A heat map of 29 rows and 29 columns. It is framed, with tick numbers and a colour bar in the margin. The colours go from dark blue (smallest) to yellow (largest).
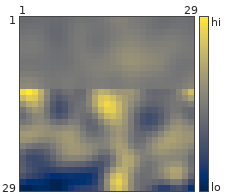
The top left is the smoothest part. The ninth with the lowest average is the bottom left. The ninth with the highest average is the centre. The field is mottled with small blotches. A horizontal seam about 40% of the way down splits the table, and the top part is calmer.
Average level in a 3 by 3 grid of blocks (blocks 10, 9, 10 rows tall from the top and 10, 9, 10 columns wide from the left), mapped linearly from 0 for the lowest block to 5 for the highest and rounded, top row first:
233 | 352 | 033
